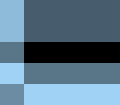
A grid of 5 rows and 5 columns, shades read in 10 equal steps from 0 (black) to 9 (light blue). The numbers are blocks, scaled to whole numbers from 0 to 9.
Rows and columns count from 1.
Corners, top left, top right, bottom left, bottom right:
8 4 6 9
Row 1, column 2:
4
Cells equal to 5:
5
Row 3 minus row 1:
-3 -4 -4 -4 -4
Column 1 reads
8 8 5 9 6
